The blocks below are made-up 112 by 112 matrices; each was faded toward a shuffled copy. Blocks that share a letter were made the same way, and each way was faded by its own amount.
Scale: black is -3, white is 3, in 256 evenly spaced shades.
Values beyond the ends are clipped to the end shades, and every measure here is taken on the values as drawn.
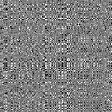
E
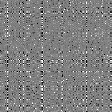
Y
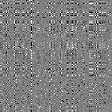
Y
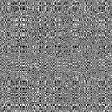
E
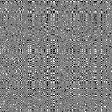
Y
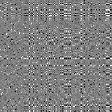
Y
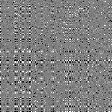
Y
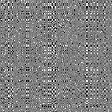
Y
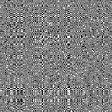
E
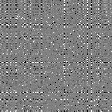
Y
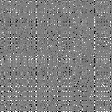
Y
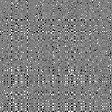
Y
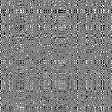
Y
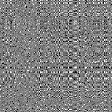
E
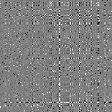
Y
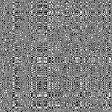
E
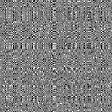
E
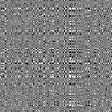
Y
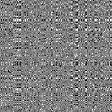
E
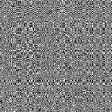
E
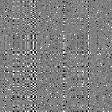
Y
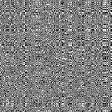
E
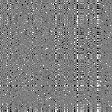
Y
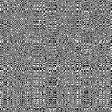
E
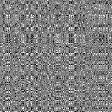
E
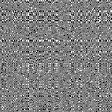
E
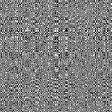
E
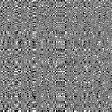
E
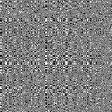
E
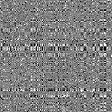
E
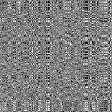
E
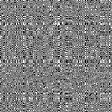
E
